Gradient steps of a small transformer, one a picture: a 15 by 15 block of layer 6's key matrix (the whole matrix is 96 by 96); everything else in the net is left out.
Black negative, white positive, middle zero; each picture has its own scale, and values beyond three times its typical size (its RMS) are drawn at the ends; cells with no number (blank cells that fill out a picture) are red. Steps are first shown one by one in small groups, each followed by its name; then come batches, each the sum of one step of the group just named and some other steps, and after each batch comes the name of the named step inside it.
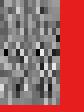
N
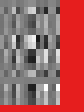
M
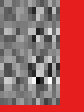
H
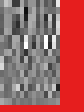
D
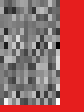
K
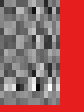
H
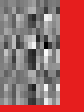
M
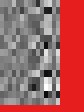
K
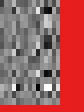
N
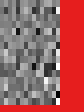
K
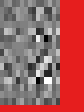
H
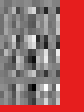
M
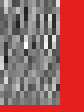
D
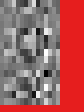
M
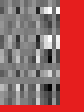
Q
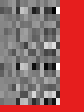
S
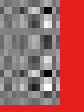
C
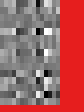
Q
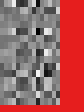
S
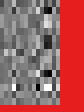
C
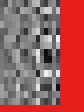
Q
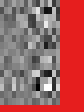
C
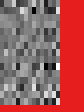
S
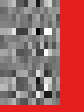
Q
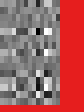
Q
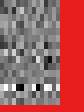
Q
